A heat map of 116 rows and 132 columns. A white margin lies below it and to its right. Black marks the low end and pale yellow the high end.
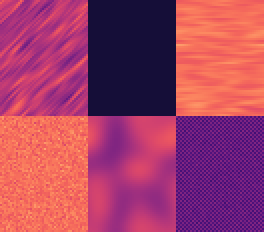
It is made of 2 by 3 panels. Panel 1,1: middling, slanting up to the right. Panel 1,2: very low, flat. Panel 1,3: high, streaked across, faint in contrast. Panel 2,1: high, fine-grained, faint in contrast. Panel 2,2: middling, smooth. Panel 2,3: low, checkered.
